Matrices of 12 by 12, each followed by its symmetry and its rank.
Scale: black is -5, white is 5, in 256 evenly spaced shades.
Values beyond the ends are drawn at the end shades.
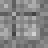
symmetric, rank two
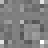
symmetric, rank two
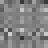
neither, rank two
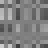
neither, rank one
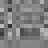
neither, rank two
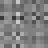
antisymmetric, rank two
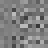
neither, rank two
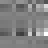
neither, rank one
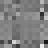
antisymmetric, rank two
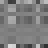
neither, rank one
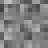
antisymmetric, rank two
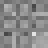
symmetric, rank two
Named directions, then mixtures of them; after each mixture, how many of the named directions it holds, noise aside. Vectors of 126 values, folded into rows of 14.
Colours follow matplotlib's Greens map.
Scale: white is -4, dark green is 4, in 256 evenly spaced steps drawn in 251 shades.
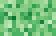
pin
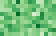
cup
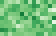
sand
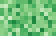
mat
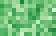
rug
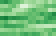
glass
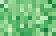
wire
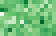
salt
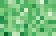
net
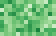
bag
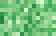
three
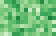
three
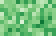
three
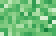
two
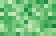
one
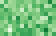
one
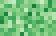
two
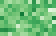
one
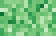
two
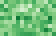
three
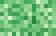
three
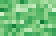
three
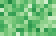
one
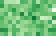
two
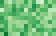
three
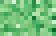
two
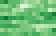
one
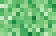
one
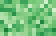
three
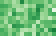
one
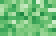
three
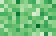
two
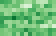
three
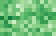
two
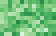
three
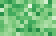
one
